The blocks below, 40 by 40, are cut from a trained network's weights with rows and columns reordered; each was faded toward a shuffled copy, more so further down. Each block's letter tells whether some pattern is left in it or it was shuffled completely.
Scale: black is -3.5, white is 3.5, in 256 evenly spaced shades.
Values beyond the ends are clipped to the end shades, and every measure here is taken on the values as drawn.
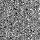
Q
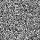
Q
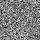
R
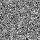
R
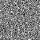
Q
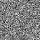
Q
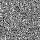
R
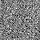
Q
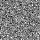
R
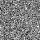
Q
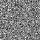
Q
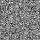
Q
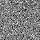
R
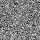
R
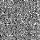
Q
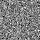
R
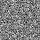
R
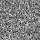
Q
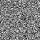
Q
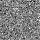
R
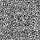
Q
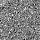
R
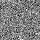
R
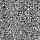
Q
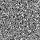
R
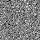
R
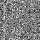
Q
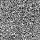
Q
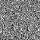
Q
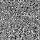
Q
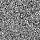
R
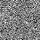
Q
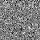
Q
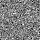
R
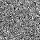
R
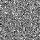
Q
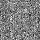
Q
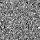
Q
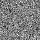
R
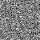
R
